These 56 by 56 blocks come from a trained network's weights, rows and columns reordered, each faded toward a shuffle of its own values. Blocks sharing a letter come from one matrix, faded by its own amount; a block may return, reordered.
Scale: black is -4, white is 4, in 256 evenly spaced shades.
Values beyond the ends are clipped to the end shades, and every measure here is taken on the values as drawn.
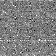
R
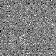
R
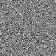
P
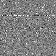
P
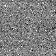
R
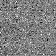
R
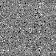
R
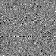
P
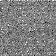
R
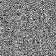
P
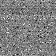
R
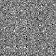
P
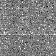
R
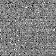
R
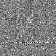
P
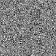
P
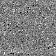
R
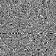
P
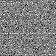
R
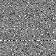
P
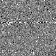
P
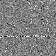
P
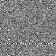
P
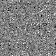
R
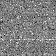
R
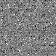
R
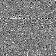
P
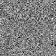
P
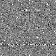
P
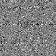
P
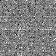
R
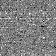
R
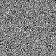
P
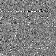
P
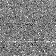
R
